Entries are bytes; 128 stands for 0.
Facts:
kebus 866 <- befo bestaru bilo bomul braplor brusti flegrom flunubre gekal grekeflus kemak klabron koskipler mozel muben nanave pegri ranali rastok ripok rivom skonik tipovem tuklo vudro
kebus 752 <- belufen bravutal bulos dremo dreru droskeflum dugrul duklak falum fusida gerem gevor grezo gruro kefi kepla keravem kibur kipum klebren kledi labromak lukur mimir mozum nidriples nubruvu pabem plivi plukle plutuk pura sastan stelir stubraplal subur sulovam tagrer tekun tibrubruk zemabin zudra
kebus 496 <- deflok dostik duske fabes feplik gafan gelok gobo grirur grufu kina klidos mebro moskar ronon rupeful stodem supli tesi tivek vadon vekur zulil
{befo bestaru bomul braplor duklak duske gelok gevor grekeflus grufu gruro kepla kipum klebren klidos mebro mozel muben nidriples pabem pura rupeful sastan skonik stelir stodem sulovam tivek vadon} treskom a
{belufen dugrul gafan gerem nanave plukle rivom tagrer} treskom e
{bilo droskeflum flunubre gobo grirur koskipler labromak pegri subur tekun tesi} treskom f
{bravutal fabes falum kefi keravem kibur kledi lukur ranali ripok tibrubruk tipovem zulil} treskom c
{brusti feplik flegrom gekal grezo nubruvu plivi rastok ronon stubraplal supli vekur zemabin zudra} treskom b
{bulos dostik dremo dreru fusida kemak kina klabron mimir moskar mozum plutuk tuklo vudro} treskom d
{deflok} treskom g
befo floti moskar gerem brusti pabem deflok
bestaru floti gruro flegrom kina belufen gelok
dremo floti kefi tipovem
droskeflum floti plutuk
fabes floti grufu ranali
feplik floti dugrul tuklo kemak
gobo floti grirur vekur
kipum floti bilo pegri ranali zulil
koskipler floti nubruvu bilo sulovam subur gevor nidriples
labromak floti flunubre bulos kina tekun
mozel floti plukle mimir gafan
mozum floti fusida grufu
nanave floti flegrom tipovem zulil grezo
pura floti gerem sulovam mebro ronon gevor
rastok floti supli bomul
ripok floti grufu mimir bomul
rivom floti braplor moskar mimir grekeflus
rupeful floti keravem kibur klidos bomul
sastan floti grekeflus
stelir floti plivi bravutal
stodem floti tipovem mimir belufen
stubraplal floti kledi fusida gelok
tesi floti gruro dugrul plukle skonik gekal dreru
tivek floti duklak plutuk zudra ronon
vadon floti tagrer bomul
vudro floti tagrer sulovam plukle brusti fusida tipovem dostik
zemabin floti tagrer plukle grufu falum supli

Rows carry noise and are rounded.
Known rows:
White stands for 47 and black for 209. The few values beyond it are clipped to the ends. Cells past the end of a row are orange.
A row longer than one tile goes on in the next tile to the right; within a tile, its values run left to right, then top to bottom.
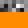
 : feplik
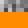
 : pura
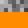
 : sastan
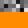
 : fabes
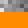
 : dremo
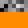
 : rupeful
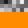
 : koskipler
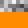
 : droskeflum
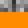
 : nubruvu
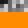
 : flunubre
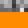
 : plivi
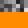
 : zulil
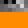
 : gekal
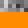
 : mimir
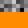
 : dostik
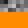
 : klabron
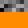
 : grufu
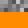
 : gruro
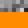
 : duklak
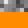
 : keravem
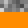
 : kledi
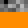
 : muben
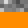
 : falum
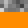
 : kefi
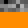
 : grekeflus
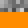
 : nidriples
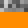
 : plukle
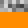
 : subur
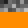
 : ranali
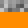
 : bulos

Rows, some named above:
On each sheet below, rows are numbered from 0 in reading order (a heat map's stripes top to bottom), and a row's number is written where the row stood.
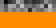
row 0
mozel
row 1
bomul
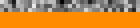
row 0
stubraplal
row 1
tekun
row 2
skonik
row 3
vudro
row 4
kina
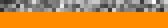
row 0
bomul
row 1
falum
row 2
tekun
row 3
plutuk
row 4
dugrul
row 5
grirur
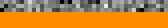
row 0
klidos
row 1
pura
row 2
brusti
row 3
rastok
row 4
duklak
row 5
mebro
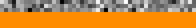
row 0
stubraplal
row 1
vekur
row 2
befo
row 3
tesi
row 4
gobo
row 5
belufen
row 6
koskipler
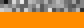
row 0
koskipler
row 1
stelir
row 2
pabem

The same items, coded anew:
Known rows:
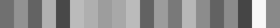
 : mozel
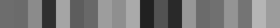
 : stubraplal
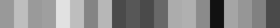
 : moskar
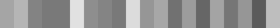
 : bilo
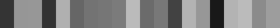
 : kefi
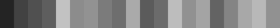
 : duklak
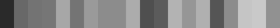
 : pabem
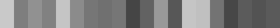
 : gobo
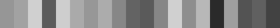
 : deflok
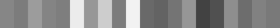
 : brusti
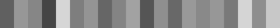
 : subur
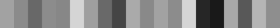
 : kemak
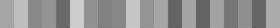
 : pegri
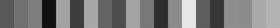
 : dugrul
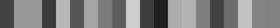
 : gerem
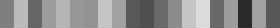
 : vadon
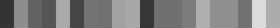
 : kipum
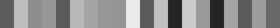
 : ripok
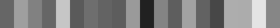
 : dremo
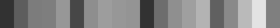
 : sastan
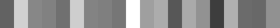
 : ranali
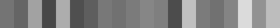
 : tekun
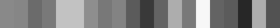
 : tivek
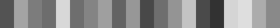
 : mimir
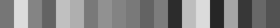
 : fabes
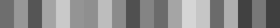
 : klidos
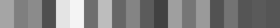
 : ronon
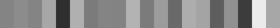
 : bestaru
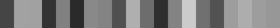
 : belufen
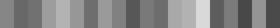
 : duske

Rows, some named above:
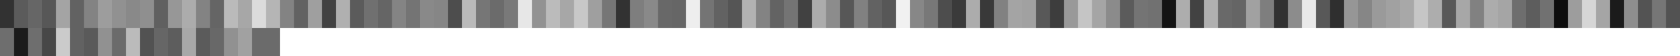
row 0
gruro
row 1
tekun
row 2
nanave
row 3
plutuk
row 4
dugrul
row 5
gafan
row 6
plivi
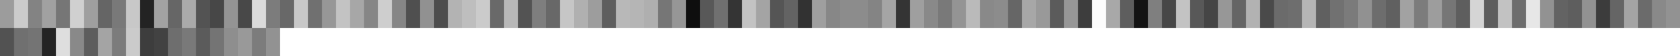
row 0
vudro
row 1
grufu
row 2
tesi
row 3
bestaru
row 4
plivi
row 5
flegrom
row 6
nubruvu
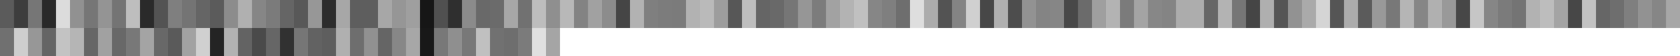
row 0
zudra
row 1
stubraplal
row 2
flunubre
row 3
koskipler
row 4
gelok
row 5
flunubre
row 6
zulil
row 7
pura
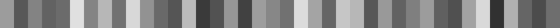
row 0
gekal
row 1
zulil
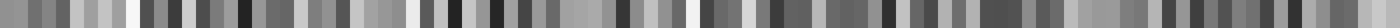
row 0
rastok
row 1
ripok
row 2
rivom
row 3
grezo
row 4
labromak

